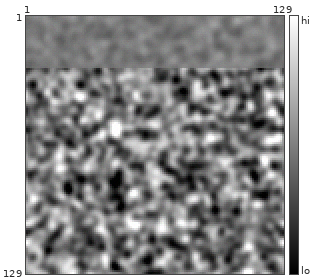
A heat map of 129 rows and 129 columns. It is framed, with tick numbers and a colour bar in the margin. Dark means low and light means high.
Grain: blotchy. Slope: none. Mirror symmetry: none. Seam: horizontal, 20% of the way down, the top part calmer. Stripes: none. Average level on the scale: 50%.
